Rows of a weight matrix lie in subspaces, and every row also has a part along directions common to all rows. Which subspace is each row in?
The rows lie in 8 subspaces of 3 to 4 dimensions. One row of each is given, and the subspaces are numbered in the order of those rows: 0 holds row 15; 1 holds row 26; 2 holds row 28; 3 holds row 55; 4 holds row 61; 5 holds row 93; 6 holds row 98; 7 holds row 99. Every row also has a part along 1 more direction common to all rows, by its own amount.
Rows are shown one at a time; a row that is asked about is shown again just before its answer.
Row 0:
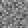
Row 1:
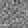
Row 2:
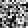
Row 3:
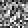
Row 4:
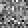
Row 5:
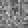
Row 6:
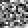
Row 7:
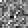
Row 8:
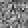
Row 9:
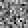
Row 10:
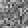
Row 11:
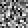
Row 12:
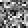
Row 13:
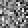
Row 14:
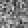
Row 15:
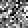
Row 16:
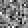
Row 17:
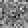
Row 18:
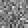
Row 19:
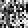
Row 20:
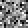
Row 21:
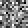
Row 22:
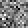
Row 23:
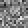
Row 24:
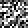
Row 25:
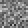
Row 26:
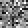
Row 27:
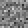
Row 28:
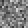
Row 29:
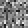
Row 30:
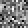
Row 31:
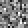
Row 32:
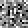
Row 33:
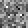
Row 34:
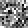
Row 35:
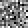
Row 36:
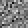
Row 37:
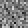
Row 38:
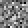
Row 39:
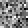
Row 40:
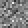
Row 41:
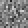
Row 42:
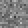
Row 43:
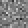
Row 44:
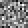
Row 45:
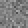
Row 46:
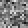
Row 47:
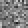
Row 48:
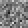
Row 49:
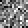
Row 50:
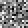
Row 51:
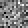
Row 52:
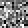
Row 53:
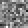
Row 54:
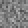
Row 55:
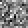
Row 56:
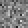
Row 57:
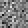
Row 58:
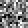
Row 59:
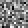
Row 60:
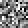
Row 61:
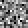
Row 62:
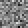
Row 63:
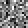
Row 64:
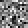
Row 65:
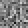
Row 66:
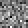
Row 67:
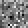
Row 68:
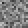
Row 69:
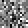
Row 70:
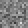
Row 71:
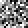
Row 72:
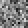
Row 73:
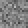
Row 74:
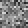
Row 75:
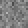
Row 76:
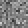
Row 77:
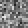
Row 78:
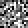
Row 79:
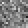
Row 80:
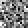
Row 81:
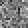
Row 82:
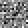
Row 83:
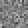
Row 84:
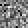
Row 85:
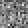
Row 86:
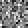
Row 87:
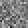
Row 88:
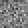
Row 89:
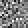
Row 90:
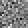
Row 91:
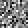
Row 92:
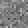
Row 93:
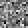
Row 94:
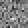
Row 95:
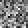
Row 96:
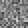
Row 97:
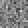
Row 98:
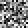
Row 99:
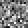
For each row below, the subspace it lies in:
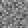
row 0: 4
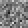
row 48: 0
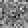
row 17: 1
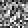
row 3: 0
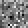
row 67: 3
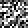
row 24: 6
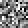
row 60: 0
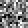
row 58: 3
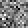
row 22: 5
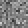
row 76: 5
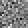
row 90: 4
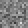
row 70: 3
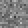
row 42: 3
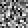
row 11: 6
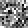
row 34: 0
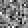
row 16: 3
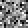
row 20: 4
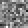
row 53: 7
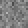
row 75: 1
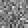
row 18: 6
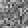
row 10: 7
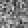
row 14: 3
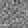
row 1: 4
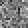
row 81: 7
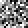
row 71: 2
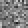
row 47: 1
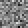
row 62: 1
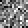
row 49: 7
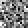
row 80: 7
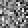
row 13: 0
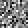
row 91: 4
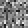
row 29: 5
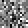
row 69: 6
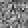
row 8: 2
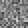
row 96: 2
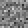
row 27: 0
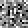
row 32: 6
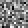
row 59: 3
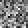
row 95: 5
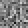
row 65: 2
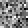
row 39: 0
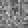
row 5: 1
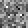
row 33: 5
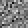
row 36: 4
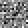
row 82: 6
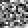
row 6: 7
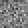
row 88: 4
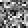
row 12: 5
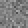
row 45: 5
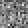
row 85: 3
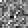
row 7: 3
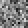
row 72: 2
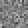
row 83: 1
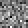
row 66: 7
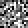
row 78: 0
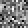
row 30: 6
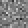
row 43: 4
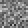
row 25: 6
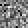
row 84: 6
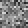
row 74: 1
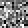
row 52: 5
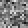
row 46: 5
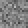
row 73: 2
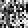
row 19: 5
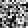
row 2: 5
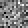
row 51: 0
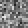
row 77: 3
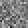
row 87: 7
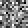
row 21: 1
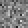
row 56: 6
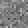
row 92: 7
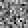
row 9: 4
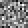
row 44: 0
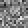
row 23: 7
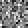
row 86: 1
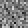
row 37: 3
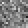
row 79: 7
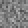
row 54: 2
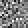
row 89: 4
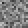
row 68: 7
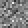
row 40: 4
